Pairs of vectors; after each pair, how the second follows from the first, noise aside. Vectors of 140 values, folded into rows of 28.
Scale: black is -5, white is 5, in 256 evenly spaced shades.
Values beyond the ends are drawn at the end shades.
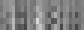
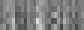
copied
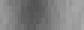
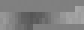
partly zeroed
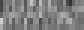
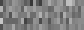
sign-scrambled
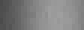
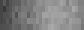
copied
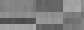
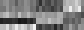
scaled up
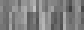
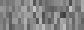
sign-scrambled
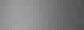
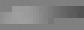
partly zeroed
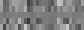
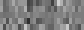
copied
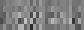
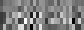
scaled up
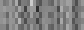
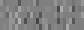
partly zeroed
